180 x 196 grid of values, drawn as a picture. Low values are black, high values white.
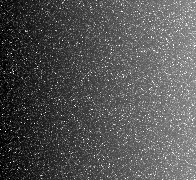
Odd rows or columns: none. Slope: up to the right. Stripes: none. Grain: fine. Average level on the scale: 30%.
